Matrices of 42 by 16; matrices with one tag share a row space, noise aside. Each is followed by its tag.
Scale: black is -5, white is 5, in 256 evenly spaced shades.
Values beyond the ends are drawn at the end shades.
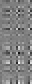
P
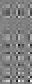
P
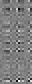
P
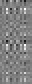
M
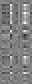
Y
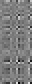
P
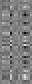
Y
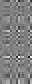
P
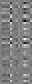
Y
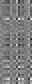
P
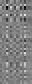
M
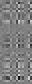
P
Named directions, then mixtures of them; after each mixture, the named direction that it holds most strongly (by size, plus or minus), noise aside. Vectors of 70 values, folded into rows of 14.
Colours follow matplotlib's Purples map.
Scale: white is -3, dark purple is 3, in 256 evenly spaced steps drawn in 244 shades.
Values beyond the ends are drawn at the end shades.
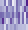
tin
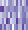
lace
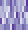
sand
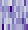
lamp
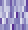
sand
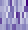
sand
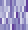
sand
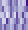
sand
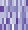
lace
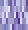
sand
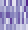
tin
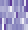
lamp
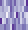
sand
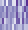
tin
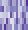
lace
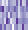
lace
